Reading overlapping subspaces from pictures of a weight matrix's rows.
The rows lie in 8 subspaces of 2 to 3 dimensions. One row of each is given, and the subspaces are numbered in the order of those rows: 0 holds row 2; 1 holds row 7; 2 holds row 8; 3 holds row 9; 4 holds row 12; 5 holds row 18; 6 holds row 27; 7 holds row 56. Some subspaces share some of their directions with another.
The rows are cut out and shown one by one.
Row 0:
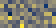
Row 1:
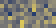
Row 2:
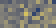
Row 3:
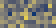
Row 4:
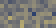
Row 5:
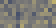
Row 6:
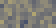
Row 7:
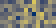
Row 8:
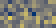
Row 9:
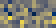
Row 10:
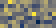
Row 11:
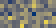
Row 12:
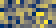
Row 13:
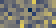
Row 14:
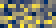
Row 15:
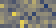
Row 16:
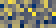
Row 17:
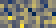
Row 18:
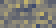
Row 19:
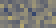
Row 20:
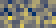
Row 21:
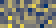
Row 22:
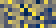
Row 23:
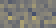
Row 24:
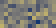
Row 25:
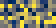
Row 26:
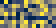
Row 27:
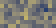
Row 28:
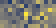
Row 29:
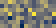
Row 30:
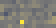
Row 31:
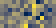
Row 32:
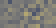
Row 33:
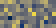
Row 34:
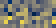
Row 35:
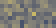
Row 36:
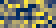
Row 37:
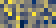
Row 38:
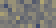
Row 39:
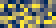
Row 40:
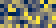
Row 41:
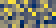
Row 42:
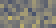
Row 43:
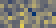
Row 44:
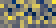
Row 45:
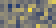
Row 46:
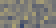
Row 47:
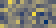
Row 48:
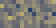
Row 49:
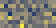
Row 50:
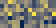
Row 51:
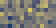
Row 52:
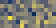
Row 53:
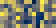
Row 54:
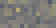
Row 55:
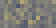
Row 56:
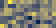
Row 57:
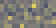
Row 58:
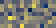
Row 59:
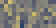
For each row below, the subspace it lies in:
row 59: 5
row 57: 4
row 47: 4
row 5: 5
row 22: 0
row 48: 0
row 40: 2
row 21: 4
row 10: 7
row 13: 7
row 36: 5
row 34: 3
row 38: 1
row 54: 7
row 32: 0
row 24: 7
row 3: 6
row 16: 3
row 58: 4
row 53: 1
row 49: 1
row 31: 0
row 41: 3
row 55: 0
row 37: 5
